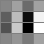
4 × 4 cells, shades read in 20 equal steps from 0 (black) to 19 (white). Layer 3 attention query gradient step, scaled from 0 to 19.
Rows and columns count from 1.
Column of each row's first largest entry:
2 4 4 4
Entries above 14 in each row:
0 1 2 0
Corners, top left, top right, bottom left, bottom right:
10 12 10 12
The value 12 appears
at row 1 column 2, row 1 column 4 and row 4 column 4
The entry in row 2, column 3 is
1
